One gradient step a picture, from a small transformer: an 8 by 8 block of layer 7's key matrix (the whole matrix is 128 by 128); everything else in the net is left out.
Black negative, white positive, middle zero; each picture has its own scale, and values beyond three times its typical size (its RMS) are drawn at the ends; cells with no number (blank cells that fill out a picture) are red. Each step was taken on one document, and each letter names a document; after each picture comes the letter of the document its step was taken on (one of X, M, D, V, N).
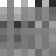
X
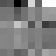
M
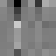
M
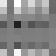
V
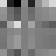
X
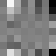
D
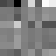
M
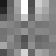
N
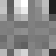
N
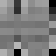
D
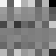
M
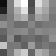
N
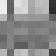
N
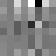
X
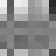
N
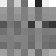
X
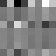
M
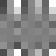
D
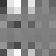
V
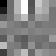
N
